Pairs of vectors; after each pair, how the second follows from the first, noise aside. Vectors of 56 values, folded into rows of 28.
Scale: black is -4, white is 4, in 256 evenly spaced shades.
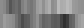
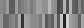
sign-scrambled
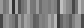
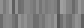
shrunk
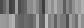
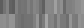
shrunk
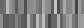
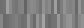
shrunk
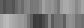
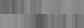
shrunk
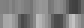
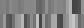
sign-scrambled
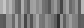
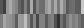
sign-scrambled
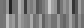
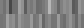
shrunk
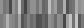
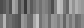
shuffled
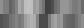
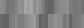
shrunk
